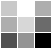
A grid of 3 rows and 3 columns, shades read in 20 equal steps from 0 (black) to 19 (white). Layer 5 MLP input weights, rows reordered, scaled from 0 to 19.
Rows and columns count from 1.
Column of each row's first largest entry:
2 2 2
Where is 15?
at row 1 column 1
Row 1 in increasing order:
13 15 19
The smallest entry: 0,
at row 3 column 3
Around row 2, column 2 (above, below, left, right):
19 11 13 8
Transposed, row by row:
15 13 6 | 19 16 11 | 13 8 0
